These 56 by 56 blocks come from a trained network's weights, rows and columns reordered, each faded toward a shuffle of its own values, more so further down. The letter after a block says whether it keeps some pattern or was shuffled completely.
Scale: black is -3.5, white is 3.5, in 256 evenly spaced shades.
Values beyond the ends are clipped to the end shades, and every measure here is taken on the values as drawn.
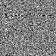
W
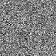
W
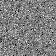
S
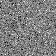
S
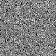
W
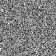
S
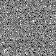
W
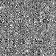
W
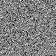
S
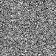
W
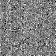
W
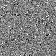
S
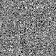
W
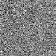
W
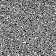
S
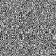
W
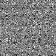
W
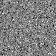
S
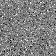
S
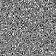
W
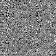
W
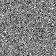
S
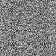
W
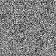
W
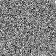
S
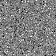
S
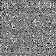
W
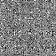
W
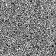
S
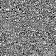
W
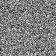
S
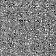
W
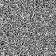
W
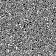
S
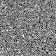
S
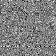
W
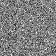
S
